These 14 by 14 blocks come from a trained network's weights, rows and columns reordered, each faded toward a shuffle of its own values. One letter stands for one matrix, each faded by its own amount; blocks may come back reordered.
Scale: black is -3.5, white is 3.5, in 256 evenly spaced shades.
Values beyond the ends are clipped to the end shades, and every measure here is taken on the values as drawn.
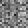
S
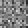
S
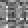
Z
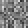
S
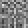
Z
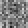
S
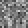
S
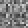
Z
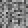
S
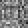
S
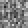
S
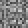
S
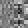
Z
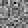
S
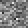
S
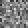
S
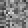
S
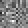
Z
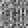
S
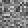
S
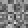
Z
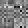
Z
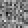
S
